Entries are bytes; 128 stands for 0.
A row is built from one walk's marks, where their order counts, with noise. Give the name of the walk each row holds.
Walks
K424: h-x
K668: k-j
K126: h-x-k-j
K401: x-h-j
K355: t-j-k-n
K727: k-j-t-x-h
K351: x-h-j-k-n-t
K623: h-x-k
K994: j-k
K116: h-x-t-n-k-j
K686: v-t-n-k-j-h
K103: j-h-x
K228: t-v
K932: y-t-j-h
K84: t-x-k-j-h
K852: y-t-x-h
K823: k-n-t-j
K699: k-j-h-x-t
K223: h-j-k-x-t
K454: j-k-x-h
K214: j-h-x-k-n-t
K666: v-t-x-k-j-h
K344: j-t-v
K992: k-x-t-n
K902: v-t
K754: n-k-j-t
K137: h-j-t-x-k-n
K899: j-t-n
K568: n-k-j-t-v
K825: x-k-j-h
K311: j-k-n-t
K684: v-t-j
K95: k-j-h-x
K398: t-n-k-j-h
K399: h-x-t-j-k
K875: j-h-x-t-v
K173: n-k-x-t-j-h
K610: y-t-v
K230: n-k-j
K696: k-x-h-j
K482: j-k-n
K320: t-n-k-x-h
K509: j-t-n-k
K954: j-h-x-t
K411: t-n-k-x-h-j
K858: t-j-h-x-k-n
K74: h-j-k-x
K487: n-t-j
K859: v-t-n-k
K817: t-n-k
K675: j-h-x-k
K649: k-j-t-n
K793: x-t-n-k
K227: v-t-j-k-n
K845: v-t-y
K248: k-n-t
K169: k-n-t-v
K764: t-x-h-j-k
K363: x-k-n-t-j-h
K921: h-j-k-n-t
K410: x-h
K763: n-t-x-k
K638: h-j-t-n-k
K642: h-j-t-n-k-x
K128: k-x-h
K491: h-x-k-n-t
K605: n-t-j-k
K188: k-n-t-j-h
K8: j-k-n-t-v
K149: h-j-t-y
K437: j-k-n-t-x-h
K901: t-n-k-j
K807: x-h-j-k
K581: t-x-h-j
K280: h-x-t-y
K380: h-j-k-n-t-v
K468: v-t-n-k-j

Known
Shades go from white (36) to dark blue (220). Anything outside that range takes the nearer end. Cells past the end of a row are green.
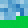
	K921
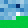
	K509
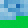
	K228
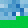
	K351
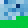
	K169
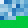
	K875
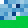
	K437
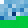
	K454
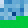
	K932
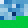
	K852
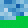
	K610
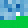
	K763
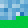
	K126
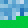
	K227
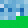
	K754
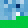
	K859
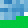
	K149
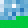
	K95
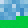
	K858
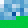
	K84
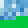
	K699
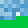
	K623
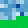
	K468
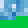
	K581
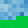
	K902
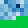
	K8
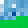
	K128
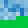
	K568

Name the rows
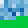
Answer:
K173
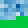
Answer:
K116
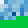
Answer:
K666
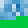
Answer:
K411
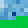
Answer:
K401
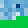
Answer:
K248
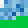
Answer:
K188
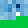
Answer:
K817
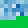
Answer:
K642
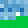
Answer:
K605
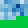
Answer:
K380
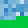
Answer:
K137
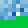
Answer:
K807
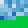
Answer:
K954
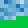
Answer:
K899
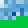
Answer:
K686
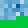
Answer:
K491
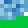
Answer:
K280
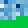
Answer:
K823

